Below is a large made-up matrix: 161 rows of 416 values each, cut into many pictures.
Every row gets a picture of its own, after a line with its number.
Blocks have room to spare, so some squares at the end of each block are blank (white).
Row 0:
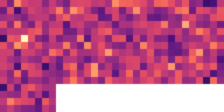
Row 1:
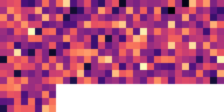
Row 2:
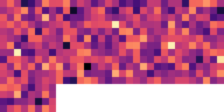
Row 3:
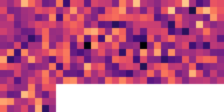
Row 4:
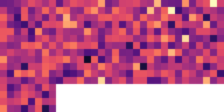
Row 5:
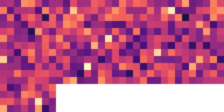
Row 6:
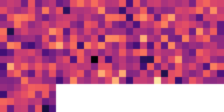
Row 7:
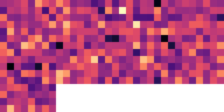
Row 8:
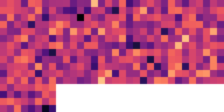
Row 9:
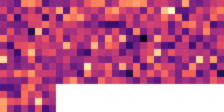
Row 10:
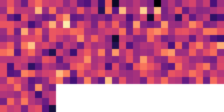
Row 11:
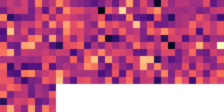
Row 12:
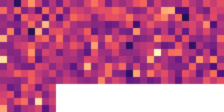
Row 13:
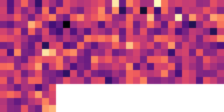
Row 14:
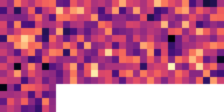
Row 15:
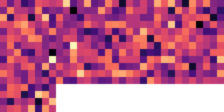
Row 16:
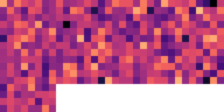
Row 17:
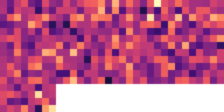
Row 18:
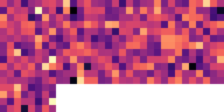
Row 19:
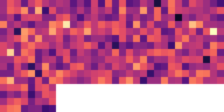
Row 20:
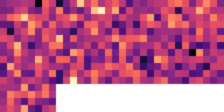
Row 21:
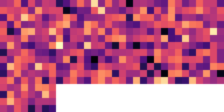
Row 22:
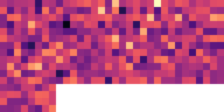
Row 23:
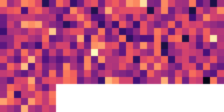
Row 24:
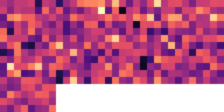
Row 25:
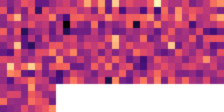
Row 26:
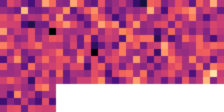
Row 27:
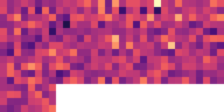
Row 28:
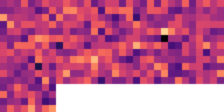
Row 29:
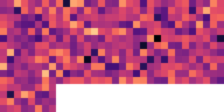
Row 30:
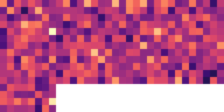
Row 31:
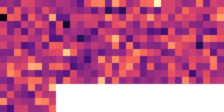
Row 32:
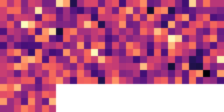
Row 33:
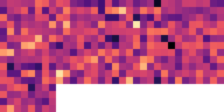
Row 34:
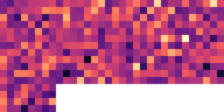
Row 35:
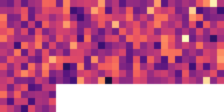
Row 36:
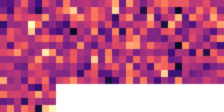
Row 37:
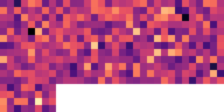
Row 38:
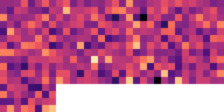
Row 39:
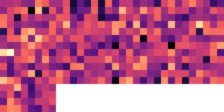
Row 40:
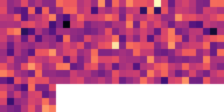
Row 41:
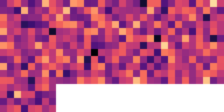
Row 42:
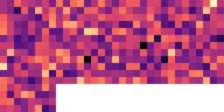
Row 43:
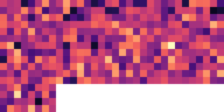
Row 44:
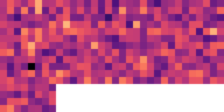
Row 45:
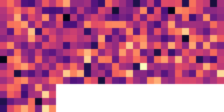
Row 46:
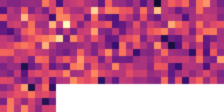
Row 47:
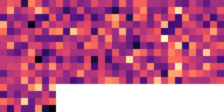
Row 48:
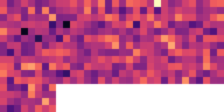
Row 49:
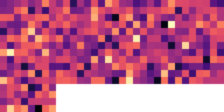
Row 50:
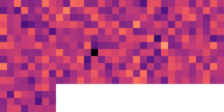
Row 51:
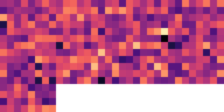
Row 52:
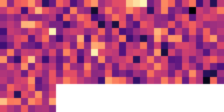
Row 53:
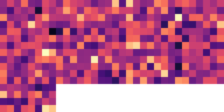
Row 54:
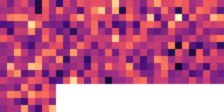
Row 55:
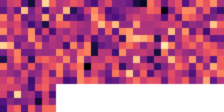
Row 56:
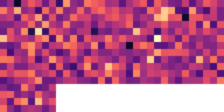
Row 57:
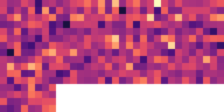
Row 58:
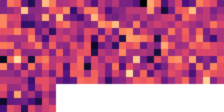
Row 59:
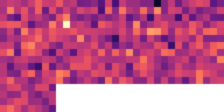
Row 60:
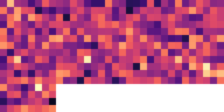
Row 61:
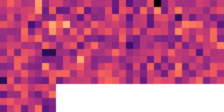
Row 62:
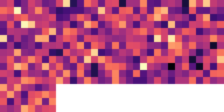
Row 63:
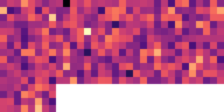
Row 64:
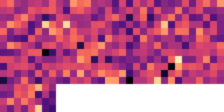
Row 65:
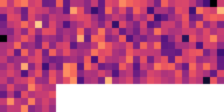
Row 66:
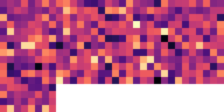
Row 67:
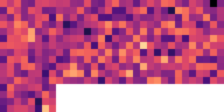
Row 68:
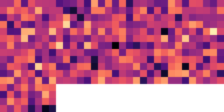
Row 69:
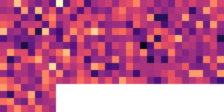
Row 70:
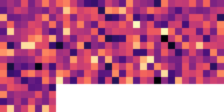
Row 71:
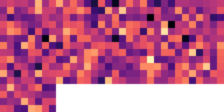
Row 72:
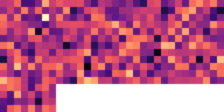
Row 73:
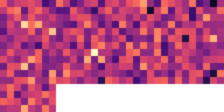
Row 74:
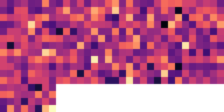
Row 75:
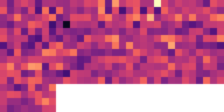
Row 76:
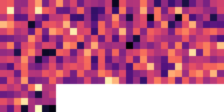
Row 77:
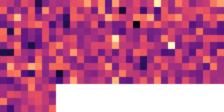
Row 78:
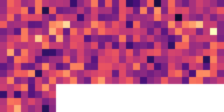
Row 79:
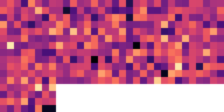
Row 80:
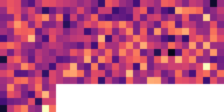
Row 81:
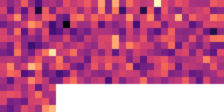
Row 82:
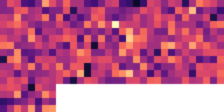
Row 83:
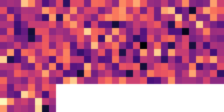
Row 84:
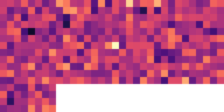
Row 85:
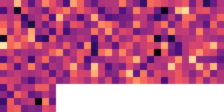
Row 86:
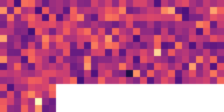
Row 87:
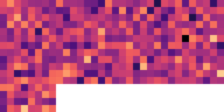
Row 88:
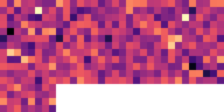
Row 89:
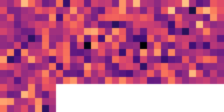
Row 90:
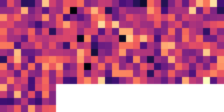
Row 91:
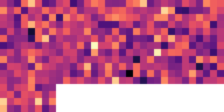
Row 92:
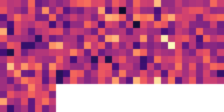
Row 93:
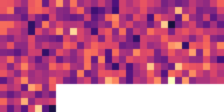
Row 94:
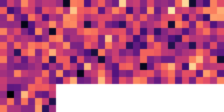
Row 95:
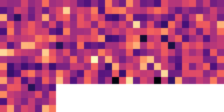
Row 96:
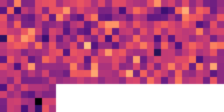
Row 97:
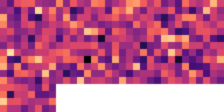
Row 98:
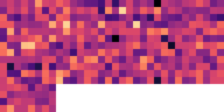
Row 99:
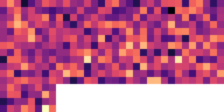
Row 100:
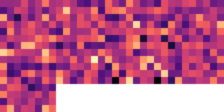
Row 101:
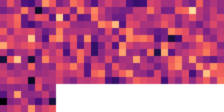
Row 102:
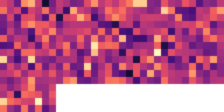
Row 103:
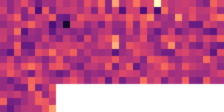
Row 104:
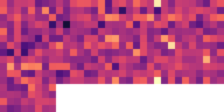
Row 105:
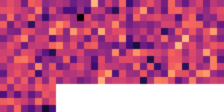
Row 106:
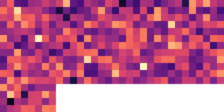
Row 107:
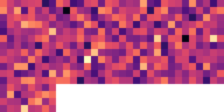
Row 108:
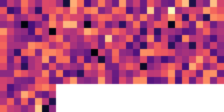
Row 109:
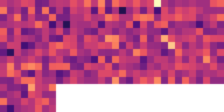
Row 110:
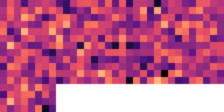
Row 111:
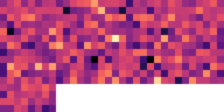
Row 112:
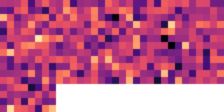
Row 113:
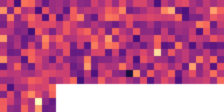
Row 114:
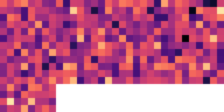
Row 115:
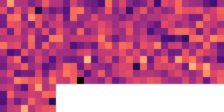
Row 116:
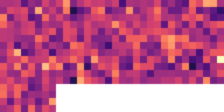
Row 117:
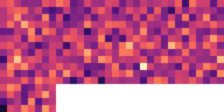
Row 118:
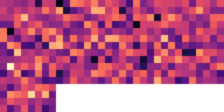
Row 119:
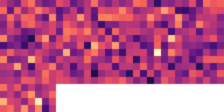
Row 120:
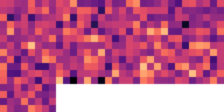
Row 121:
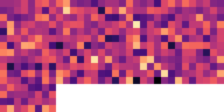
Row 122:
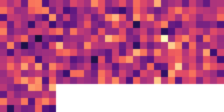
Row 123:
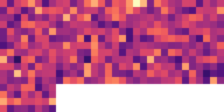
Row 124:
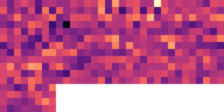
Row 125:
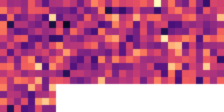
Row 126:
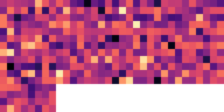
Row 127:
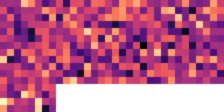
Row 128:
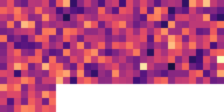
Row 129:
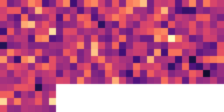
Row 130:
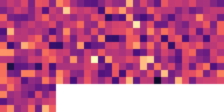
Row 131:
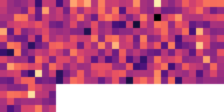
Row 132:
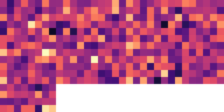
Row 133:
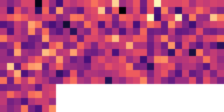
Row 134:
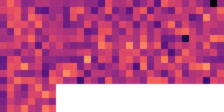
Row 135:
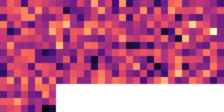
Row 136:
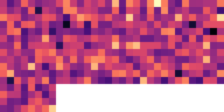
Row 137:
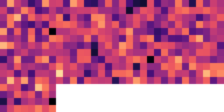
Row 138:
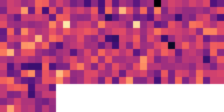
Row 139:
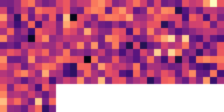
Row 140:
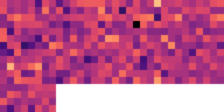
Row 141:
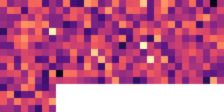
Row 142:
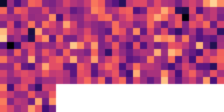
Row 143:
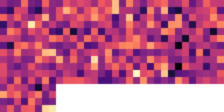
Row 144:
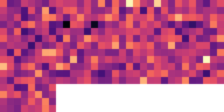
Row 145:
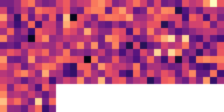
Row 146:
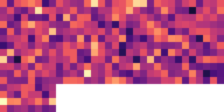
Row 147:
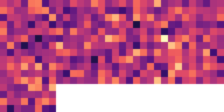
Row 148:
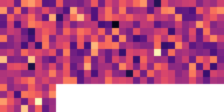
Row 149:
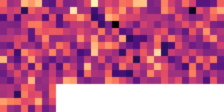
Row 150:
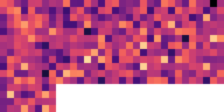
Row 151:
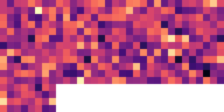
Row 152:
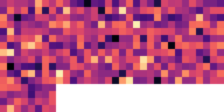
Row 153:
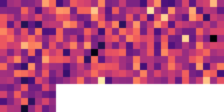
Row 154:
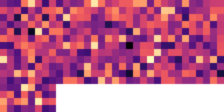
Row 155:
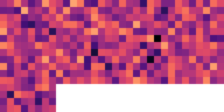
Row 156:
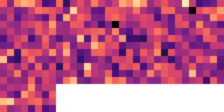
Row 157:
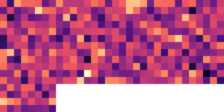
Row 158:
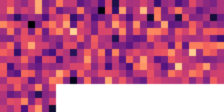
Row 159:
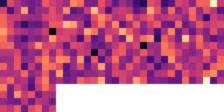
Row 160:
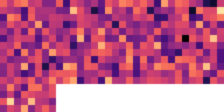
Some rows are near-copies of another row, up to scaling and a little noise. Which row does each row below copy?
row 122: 147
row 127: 83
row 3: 89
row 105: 8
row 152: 126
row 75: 124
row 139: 145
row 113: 86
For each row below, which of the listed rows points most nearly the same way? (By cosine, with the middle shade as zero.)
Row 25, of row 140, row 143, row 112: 140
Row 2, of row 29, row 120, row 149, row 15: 15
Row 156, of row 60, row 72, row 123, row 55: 123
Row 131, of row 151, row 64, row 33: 64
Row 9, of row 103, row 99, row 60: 103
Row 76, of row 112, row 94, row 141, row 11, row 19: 19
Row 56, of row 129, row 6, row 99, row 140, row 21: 129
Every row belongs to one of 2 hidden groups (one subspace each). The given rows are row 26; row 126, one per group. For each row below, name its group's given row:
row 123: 26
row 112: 126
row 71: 126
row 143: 126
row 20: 126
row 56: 26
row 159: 26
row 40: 126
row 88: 26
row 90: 26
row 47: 126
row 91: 26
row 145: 26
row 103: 126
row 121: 126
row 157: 26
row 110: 126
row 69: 26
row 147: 126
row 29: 26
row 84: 126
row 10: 126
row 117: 26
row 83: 26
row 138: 126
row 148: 26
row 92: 126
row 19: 126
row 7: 126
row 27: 126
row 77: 126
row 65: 26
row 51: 126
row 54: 126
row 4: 26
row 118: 126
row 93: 126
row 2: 26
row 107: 26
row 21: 126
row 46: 126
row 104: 126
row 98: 126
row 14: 26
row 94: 26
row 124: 126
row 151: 26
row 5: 26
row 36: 126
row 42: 26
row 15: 26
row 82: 26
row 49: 126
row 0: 26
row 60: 26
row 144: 126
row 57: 126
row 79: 126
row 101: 26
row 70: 126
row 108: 26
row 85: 26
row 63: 26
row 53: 126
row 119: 26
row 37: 26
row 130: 126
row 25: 126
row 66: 126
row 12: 26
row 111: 126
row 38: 126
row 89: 26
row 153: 26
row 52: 26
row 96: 26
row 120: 126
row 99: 26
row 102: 26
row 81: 126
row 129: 26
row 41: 26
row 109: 126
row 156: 26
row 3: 26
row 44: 126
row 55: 26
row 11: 126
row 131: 126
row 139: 26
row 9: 26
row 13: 126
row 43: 26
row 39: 126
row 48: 126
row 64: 126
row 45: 26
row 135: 126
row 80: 26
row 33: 126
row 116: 26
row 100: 126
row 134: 26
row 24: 126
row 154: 26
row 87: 26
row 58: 26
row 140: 126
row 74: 126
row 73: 26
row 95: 126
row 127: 26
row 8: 126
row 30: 26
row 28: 126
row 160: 26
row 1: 26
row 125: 126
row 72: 26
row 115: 26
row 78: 126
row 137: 26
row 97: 26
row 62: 26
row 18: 26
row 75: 126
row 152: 126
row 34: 26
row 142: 26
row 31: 126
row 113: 26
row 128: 26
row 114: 26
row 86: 26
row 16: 26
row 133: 126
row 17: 126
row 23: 26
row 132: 126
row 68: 126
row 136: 126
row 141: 26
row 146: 26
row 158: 126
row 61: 126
